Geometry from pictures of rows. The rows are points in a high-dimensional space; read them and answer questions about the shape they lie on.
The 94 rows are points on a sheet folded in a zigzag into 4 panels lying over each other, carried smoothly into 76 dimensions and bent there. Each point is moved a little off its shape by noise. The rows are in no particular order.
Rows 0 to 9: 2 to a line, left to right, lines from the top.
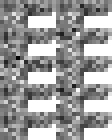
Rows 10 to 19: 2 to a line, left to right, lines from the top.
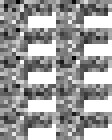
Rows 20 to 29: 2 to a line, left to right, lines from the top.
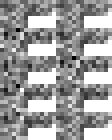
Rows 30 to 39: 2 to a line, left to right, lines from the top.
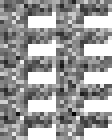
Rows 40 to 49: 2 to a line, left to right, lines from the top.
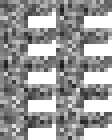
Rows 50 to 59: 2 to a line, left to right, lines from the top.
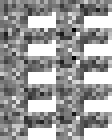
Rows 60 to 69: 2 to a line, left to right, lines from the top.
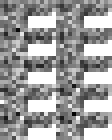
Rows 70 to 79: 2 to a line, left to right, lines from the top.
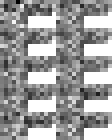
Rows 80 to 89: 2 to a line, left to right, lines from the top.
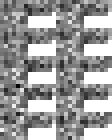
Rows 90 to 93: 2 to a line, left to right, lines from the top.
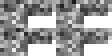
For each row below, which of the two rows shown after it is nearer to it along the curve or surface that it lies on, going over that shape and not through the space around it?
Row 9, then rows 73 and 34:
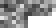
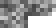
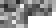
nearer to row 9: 34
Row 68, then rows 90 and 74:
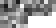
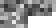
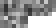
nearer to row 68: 74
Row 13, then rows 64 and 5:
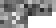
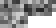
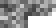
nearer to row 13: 64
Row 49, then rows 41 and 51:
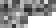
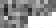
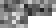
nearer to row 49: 41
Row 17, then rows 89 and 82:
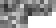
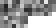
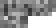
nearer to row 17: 82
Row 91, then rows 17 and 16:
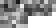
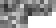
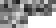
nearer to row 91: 17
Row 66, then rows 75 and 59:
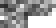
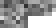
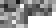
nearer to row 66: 59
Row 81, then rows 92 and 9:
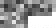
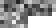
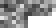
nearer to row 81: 92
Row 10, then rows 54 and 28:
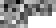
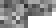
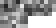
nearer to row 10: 54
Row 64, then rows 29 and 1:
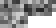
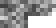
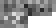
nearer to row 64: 1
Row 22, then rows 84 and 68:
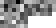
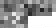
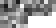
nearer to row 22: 84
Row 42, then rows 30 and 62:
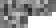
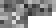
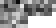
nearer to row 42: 62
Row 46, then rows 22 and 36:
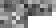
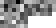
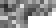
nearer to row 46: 22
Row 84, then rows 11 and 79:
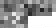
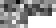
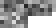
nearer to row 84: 79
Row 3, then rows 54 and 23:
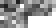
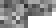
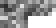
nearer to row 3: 23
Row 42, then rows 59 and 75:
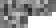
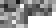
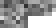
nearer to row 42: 59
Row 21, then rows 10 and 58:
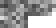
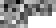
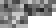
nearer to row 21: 10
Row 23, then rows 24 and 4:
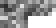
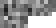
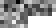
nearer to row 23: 24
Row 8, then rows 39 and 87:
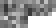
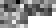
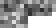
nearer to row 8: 87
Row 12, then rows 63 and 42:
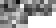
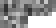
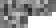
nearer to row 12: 63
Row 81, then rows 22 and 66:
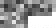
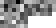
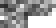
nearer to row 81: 22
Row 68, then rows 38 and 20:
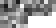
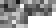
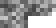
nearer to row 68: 38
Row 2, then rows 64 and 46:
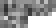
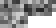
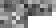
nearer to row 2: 64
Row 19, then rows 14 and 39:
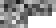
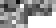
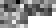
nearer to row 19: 39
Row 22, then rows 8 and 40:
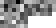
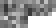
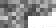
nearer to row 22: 40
